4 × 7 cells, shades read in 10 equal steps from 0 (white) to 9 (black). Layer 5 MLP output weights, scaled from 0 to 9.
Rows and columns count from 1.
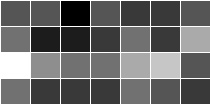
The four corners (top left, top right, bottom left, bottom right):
6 6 5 7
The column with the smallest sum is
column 1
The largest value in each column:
6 8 9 7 7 7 7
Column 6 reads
7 7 2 6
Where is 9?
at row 1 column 3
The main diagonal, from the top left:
6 8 5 7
